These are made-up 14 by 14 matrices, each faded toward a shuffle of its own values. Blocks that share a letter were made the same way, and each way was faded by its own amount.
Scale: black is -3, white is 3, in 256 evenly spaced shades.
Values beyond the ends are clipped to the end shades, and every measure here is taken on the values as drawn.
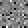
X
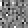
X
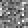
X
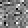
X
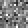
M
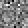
X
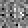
X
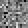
M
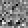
X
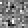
M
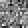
X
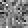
X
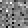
M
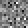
X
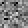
X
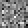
M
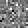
M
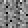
X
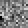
M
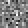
M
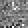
X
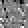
X
